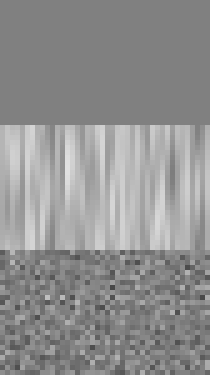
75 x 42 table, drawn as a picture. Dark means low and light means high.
It is made of 3 by 1 panels. Panel 1,1: middling, flat. Panel 2,1: high, streaked downward. Panel 3,1: middling, fine-grained.
